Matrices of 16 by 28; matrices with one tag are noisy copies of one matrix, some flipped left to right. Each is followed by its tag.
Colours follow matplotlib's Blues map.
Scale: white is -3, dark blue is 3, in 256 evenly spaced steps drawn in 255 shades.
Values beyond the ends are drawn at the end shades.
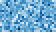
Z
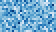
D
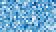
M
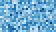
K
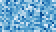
Z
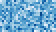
Z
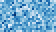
Z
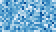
Z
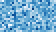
Z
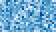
Z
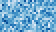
D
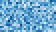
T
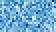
M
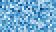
K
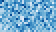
M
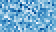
K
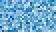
T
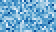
D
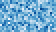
K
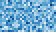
T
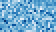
D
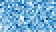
M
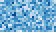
Z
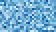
T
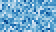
D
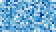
Z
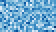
T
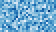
K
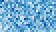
M
